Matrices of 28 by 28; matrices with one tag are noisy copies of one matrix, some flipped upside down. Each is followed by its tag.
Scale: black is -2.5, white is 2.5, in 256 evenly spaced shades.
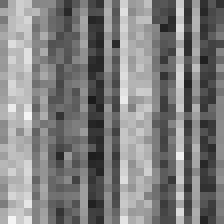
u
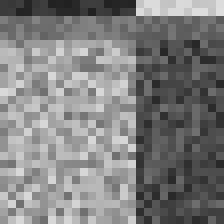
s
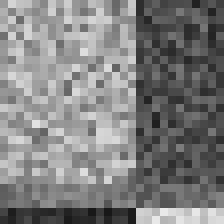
s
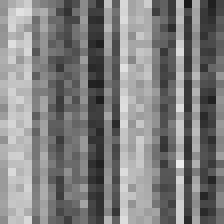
u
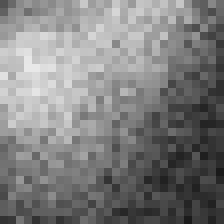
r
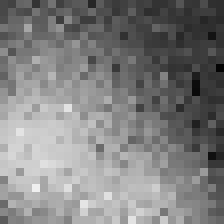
r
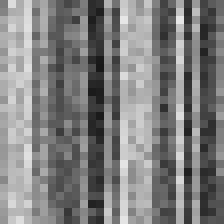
u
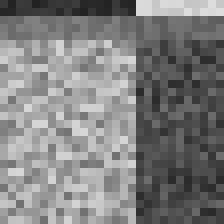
s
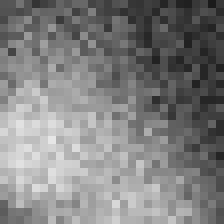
r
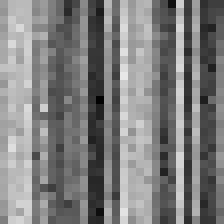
u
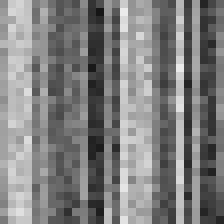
u
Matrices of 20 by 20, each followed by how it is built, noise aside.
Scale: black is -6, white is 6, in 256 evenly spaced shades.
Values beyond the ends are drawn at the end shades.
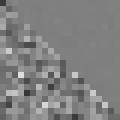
lower triangular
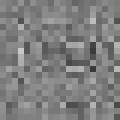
low rank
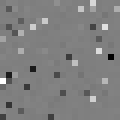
sparse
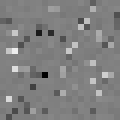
sparse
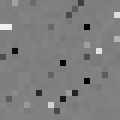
sparse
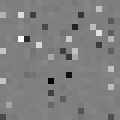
sparse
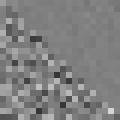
lower triangular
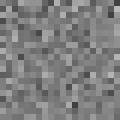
low rank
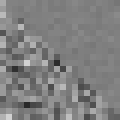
lower triangular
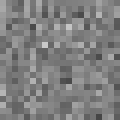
low rank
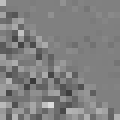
lower triangular
